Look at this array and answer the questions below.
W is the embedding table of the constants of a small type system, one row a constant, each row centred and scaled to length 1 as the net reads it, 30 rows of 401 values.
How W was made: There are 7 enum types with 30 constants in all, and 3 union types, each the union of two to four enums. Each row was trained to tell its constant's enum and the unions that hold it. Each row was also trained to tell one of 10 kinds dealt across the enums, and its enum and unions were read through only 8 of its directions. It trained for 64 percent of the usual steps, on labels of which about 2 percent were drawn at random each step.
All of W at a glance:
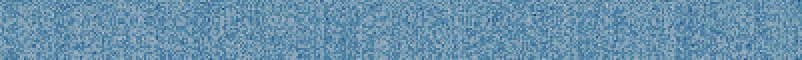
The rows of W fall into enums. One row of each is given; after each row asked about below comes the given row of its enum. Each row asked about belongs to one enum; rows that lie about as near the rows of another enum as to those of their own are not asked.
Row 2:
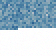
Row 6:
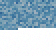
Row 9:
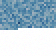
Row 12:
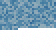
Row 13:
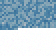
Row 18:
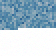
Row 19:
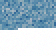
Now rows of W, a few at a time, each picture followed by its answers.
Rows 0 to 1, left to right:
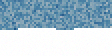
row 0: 2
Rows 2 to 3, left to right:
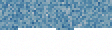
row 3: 18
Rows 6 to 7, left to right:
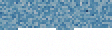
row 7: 13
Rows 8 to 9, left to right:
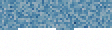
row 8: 12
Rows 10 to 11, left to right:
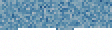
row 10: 9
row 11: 12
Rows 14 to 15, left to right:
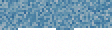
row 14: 6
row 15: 19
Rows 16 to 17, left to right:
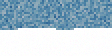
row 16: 12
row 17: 2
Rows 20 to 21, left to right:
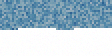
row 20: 6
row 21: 19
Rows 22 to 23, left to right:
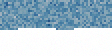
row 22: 13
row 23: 2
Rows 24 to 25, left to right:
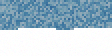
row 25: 13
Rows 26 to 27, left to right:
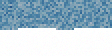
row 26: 12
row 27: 6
